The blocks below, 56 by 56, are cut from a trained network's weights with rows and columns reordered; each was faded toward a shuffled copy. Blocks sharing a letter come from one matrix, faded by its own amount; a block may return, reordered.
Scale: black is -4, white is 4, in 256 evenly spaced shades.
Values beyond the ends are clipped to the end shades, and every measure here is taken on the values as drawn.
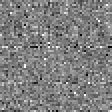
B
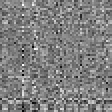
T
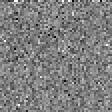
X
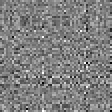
T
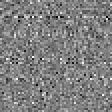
B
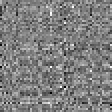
T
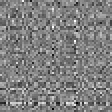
T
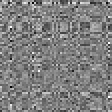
T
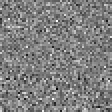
B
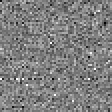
X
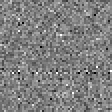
X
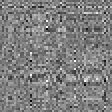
T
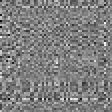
T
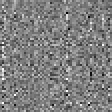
T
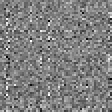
T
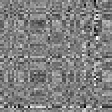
T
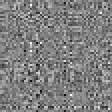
T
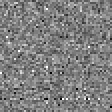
X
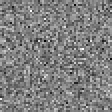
B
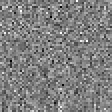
X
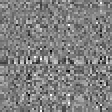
T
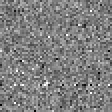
X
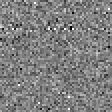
X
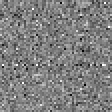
X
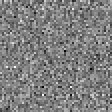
B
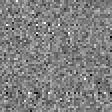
X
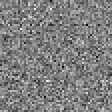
B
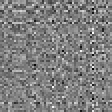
T
